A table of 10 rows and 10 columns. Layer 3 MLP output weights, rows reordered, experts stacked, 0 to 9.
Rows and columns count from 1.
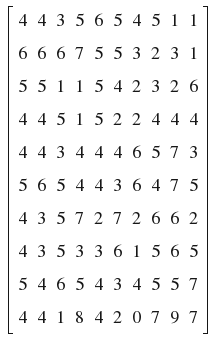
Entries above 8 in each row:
0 0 0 0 0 0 0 0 0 1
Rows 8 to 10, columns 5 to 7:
3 6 1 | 4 3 4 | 4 2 0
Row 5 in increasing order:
3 3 4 4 4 4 4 5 6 7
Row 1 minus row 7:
0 1 -2 -2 4 -2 2 -1 -5 -1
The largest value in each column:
6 6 6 8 6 7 6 7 9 7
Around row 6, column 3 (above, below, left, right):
3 5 6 4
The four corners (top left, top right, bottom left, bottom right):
4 1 4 7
